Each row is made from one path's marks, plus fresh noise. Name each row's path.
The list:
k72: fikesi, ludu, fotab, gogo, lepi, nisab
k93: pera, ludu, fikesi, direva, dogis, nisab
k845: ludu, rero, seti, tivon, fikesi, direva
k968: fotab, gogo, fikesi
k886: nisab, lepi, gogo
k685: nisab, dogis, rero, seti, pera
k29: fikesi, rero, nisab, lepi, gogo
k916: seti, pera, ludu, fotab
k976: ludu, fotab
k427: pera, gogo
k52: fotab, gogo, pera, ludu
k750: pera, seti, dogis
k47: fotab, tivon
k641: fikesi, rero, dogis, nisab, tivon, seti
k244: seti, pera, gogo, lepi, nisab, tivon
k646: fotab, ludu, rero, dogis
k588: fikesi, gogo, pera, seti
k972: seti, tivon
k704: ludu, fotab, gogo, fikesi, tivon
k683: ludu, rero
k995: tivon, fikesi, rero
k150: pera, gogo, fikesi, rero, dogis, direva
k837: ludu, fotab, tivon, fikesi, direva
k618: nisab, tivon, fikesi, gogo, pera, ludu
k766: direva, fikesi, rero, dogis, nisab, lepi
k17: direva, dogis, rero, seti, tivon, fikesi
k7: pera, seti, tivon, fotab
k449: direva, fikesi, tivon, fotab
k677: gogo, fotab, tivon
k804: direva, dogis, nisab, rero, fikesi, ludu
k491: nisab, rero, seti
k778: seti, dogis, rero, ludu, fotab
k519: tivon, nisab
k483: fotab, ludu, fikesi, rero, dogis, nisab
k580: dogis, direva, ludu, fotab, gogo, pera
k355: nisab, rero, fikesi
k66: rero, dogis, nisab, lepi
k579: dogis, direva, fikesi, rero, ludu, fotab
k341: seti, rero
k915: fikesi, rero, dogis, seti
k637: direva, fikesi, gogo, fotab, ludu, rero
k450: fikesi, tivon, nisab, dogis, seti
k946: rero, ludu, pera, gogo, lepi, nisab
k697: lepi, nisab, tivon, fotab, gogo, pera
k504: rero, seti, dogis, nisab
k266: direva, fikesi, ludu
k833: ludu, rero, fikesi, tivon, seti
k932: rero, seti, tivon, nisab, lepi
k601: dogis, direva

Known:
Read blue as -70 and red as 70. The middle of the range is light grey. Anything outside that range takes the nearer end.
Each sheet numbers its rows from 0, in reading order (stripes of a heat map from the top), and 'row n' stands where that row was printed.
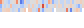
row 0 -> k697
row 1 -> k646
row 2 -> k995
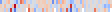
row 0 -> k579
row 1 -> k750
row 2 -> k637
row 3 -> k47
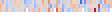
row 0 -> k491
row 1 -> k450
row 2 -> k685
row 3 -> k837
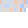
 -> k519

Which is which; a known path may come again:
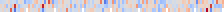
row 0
k483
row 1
k804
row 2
k976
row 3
k697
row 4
k66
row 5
k52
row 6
k972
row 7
k837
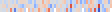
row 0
k995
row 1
k450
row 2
k646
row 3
k637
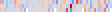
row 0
k932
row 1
k519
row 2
k579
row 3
k641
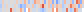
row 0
k47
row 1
k93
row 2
k17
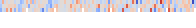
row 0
k968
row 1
k618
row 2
k601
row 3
k150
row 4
k778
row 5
k845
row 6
k685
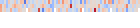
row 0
k915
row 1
k833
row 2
k580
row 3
k449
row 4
k266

